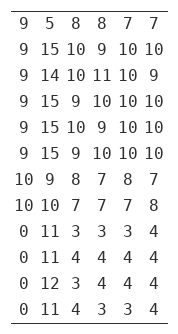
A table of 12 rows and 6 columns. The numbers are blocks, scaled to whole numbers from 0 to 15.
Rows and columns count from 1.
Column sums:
74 143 85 85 86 87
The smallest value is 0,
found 4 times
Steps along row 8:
same down same same up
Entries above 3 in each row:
6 6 6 6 6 6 6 6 2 5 4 3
